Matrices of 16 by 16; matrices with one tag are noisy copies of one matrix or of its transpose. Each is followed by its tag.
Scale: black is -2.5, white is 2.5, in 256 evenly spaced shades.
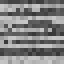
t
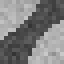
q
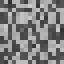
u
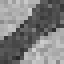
q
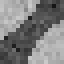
q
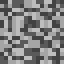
u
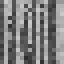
t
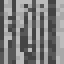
t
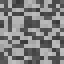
u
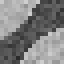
q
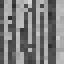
t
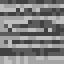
t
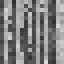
t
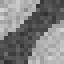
q
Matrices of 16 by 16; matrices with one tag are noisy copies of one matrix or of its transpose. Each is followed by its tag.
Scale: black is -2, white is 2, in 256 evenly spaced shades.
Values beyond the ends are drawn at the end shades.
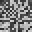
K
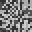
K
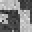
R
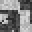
R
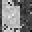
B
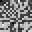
K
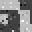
R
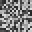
K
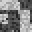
R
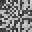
K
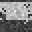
B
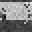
B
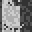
B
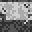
B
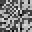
K
